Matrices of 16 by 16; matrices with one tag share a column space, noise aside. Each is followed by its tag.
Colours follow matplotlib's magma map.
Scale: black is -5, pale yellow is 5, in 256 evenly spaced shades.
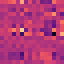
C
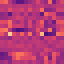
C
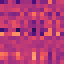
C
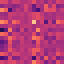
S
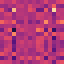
S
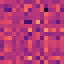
S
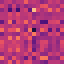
S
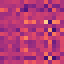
S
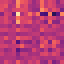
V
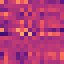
C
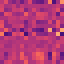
C
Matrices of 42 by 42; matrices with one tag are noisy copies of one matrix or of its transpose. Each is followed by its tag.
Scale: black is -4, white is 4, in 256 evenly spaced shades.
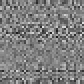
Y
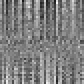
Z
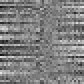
Z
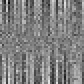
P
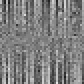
P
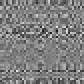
Y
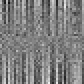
P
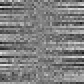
P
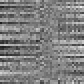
Z
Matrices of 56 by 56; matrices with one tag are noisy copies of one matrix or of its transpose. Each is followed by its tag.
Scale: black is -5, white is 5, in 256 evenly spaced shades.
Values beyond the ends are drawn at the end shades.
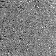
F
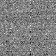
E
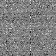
E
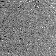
F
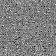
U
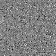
U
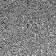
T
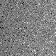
T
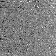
F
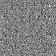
U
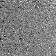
F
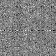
E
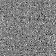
U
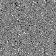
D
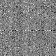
E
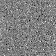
U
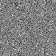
D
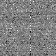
E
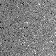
T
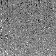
F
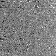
F
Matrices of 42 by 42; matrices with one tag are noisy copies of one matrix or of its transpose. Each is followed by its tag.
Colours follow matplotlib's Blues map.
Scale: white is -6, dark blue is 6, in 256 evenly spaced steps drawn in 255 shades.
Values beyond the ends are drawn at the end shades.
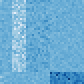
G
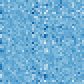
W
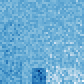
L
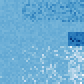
L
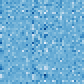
W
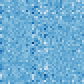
W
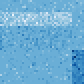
G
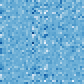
W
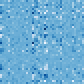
W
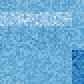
G
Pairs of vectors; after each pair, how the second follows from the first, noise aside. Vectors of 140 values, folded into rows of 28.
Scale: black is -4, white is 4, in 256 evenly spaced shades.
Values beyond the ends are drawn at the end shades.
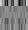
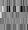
wrapped around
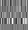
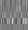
shrunk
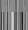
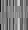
wrapped around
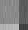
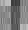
wrapped around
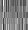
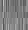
shrunk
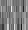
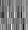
wrapped around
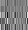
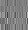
shrunk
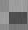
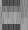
wrapped around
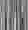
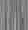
shrunk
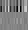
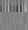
shrunk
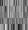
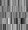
wrapped around
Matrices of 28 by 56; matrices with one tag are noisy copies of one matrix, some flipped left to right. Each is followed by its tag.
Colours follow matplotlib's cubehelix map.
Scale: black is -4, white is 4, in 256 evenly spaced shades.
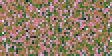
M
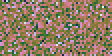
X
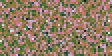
M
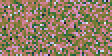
X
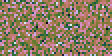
X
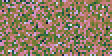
X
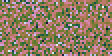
X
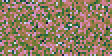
X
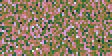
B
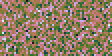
M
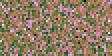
M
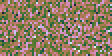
B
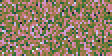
B
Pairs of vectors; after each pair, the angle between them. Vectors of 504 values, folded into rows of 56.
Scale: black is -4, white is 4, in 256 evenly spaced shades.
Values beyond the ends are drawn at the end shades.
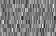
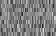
nearly opposite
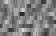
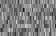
partly opposed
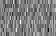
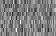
nearly parallel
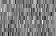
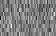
orthogonal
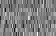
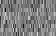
nearly parallel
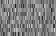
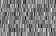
partly opposed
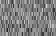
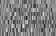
partly opposed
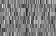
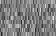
orthogonal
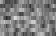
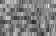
nearly opposite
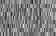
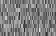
partly opposed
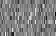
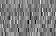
partly opposed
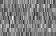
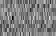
nearly opposite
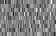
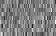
orthogonal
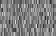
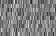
orthogonal
